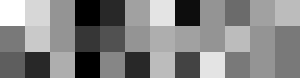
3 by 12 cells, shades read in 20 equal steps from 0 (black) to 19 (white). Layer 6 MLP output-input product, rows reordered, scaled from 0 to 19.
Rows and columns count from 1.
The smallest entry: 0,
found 2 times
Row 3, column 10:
9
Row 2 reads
9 15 11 4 6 11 13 12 11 14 11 9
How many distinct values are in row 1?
10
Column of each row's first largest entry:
1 2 9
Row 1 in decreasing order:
19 17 16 14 12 12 11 11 8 3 1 0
